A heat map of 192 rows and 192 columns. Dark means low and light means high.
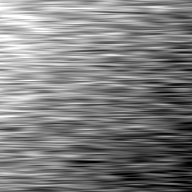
The grain runs across in streaks. The field climbs toward the top left. The ninth with the highest average is the top left. Neither half mirrors the other. The bottom right is the ninth with the lowest average. The histogram is bell-shaped.
